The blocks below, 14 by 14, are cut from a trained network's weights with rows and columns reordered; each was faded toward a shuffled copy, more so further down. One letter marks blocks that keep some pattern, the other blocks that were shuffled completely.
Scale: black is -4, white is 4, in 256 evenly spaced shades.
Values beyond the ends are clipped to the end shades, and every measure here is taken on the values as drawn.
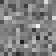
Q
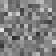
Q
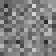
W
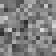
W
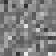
Q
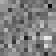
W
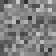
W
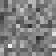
Q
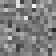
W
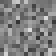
Q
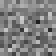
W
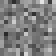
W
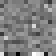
W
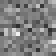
W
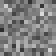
Q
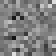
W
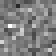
Q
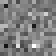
W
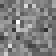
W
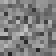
Q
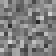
Q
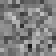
Q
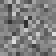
Q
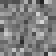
W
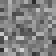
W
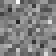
Q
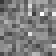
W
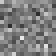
Q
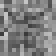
W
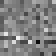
W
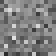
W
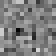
W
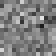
W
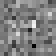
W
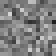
Q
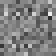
W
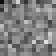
W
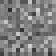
Q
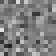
Q
